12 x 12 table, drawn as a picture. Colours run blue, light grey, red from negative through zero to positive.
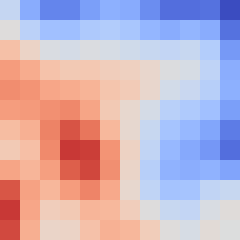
Values rise toward the bottom left. There are no lone odd cells. There are no regular stripes.
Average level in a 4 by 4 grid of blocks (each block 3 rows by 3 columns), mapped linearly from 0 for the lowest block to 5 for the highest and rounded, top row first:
2 1 1 0
4 4 2 1
4 5 2 0
4 4 2 2
